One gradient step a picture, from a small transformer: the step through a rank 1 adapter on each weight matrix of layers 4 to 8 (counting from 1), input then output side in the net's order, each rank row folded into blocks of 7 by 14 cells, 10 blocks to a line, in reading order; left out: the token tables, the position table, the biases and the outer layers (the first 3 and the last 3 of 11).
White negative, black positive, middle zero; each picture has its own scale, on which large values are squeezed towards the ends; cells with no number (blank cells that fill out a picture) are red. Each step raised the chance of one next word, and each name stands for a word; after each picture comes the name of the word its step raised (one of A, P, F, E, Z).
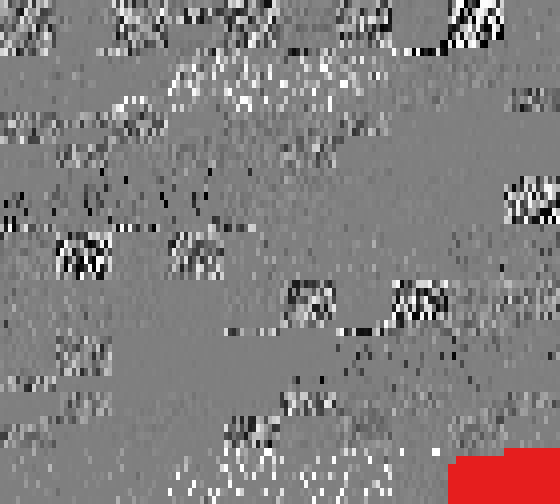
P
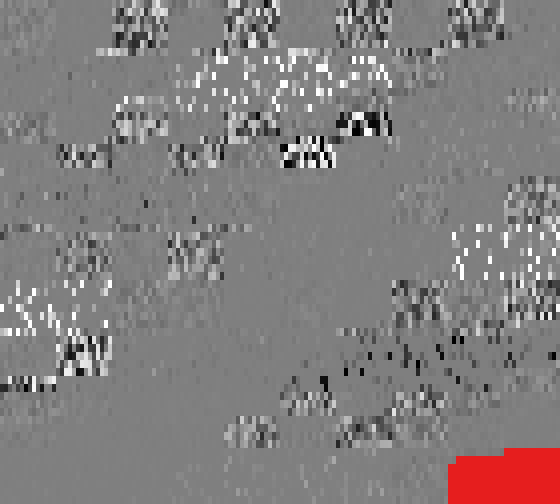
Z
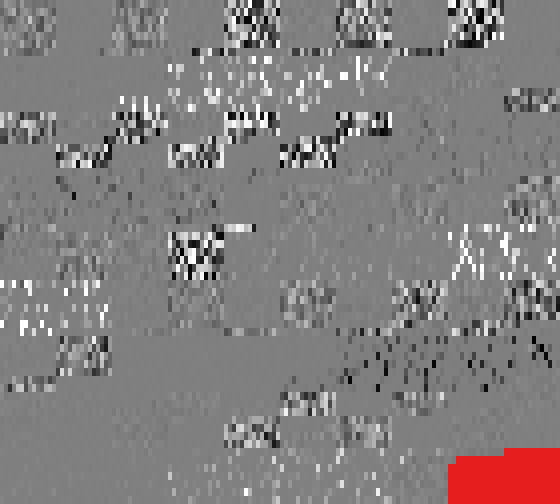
Z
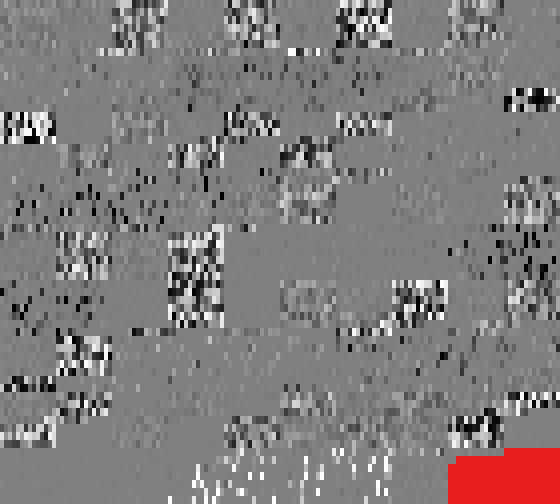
P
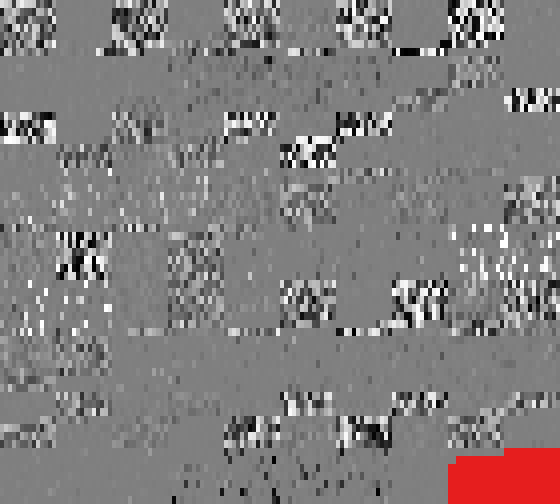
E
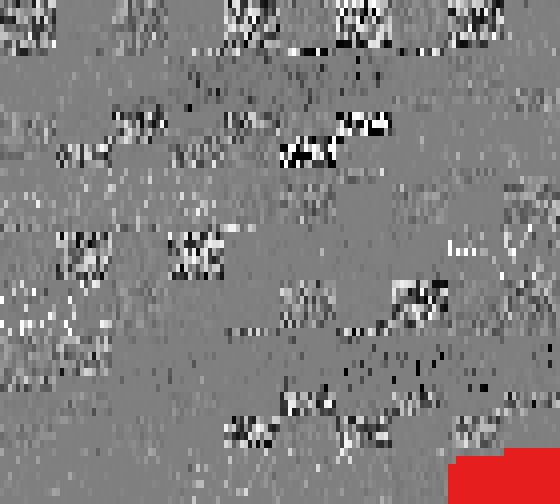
E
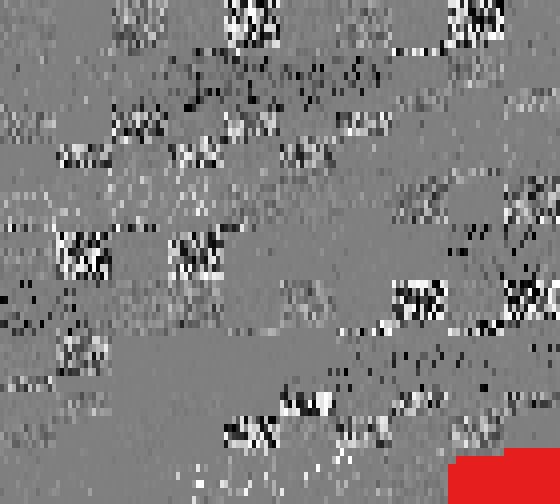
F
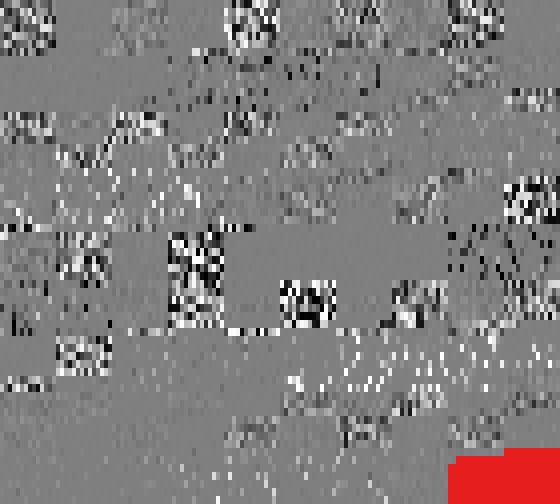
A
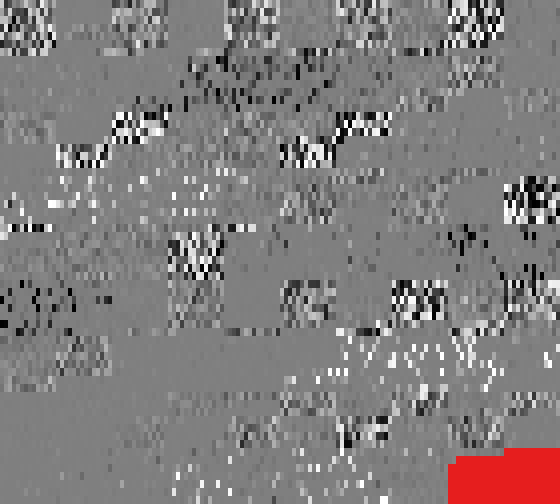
A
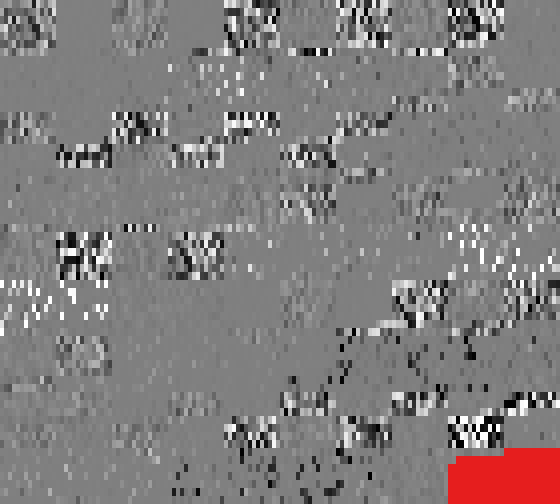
E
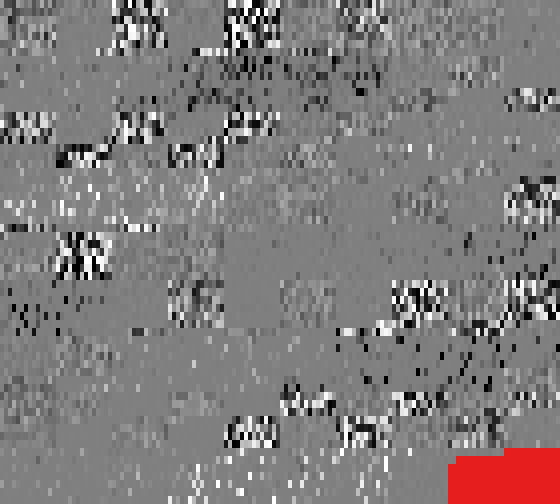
F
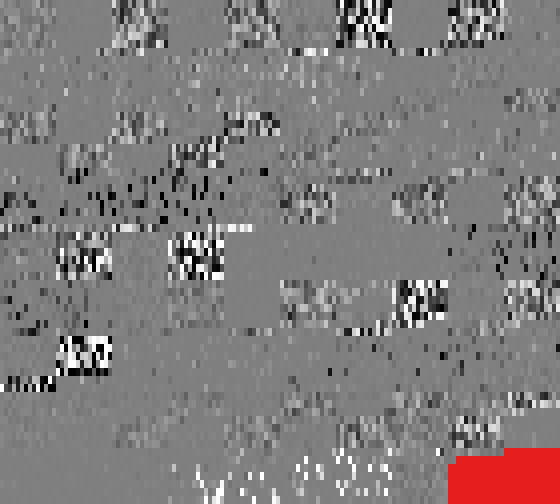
P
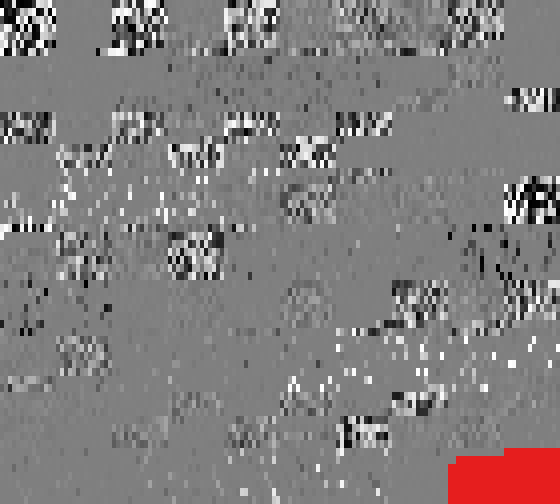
A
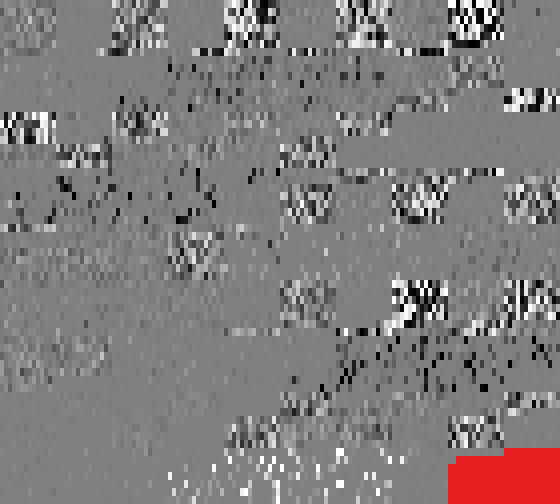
P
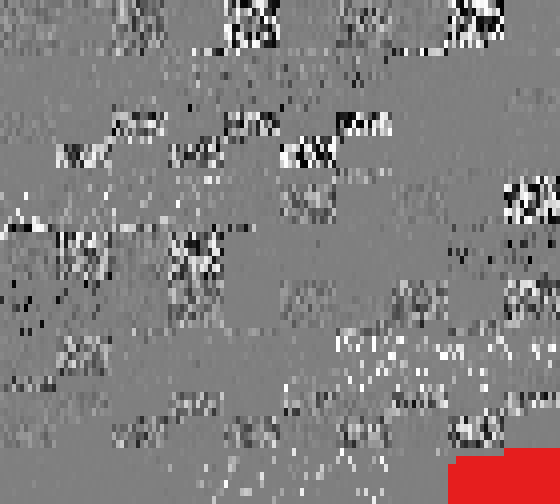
A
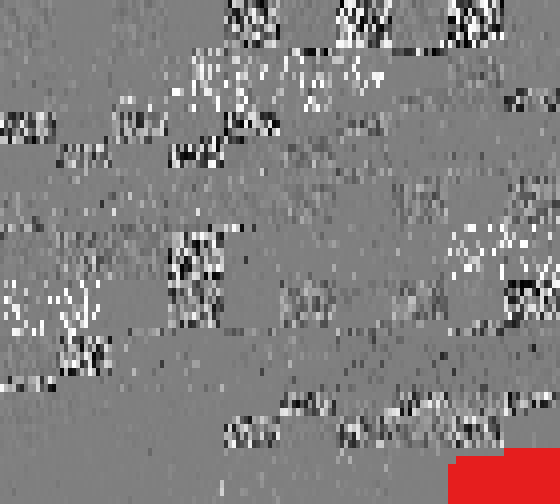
Z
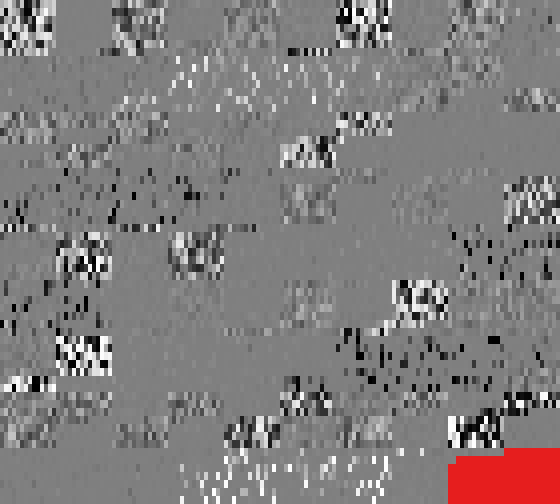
P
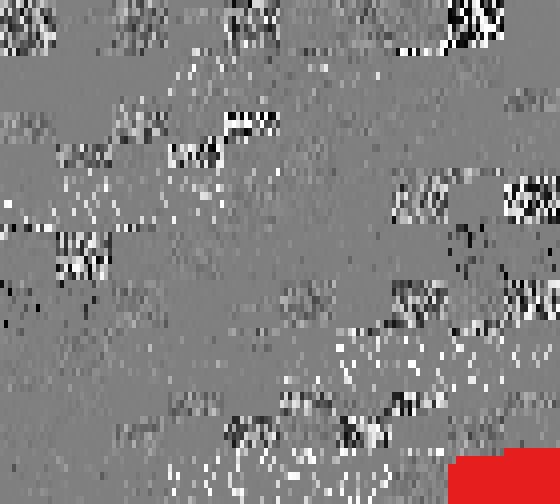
A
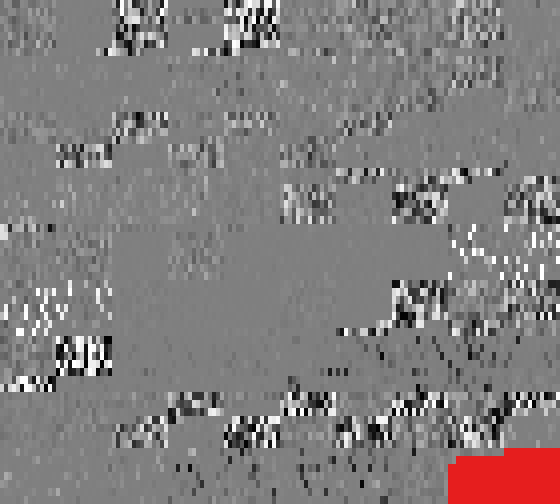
E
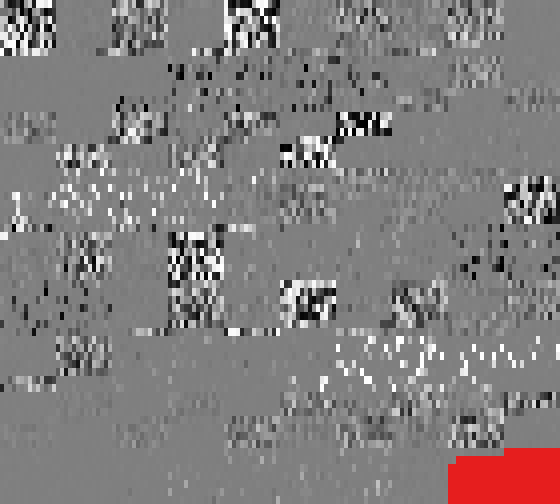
A
